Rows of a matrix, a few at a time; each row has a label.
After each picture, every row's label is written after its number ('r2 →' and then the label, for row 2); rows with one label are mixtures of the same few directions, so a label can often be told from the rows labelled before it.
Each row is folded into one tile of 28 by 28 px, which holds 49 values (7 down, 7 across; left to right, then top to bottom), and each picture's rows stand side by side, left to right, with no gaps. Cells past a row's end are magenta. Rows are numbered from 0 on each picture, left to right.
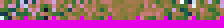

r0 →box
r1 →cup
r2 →box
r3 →cup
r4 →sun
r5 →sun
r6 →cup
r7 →cup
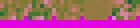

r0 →sun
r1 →sun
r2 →cup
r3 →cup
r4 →sun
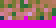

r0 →box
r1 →sun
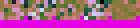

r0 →cup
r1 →box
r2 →box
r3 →sun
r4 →cup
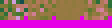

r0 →cup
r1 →box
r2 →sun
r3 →cup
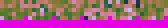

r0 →box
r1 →box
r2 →sun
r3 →box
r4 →cup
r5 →sun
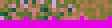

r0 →box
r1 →cup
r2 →box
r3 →box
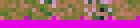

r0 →box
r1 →cup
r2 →box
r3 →cup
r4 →sun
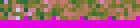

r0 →cup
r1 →sun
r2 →sun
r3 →sun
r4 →box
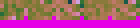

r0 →sun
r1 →cup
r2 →cup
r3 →box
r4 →cup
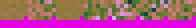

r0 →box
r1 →cup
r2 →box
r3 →sun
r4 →sun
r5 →box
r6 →cup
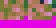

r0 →cup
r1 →cup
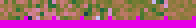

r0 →cup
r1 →box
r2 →sun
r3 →sun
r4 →sun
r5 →cup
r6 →box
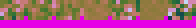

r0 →sun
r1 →cup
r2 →sun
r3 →cup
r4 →cup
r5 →cup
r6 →sun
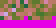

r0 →box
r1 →sun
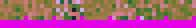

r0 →cup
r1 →sun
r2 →cup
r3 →box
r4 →sun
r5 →box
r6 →cup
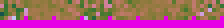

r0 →sun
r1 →box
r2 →cup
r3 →box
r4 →sun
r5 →sun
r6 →cup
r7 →box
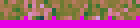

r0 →cup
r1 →sun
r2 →sun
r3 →sun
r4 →box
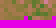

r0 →cup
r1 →sun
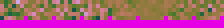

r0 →sun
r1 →box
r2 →cup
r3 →sun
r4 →sun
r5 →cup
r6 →box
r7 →box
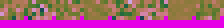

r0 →sun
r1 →box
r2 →cup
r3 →cup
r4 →sun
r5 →box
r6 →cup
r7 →sun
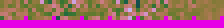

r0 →box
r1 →cup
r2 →sun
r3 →sun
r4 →cup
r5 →box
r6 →box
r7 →sun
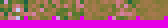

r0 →cup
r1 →box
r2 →box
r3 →cup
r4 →sun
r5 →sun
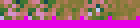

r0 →sun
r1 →sun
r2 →sun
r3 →box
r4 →sun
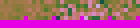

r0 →cup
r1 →cup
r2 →box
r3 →sun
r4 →box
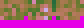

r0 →box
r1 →cup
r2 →box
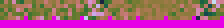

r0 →cup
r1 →sun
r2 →box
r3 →sun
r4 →sun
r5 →box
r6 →box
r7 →sun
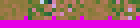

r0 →box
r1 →cup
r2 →box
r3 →cup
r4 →cup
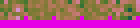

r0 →cup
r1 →box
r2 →cup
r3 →cup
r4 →cup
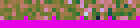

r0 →box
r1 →cup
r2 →cup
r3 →sun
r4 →sun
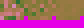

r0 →sun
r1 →box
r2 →sun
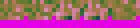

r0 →cup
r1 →cup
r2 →sun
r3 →sun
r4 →cup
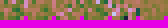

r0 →cup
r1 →cup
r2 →box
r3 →cup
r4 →sun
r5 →box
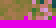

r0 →sun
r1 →cup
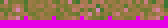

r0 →cup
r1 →box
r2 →cup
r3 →box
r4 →box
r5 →cup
